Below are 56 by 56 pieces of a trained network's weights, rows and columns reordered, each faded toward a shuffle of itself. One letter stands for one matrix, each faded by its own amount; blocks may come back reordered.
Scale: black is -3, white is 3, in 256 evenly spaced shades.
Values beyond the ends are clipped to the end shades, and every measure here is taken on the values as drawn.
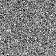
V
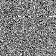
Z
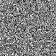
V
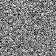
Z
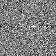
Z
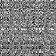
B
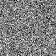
V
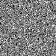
V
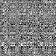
B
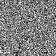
Z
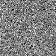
Z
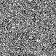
V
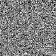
Z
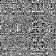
B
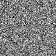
Z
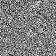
Z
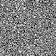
Z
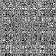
B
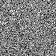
Z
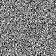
V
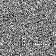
Z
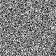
V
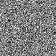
V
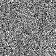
V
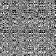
B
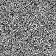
Z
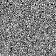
Z
